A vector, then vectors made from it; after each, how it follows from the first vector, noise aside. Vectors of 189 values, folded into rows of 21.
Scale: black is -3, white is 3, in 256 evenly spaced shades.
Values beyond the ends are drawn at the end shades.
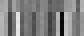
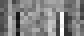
negated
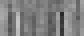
shrunk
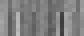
shrunk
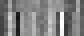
negated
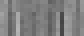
shrunk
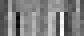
negated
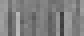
shrunk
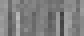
shrunk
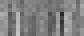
shrunk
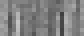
shrunk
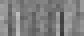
shrunk
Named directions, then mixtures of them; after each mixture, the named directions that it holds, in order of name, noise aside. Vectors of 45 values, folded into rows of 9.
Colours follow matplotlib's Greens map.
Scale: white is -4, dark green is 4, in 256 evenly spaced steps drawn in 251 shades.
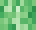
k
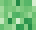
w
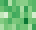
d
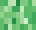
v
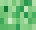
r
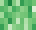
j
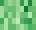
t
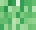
j, r, v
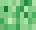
r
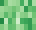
t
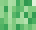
r, v, w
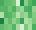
j, t, w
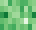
d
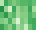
j, k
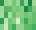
t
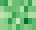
d, t, w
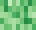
d, r, t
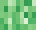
r, v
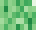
r, w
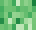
w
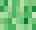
d, k
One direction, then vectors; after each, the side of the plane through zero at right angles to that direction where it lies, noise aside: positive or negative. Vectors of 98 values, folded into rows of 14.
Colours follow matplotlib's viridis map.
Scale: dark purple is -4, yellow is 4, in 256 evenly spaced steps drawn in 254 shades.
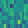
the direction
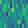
positive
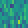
positive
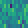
positive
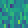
positive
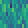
positive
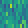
negative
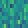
positive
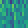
negative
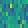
negative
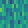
negative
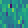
positive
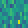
positive
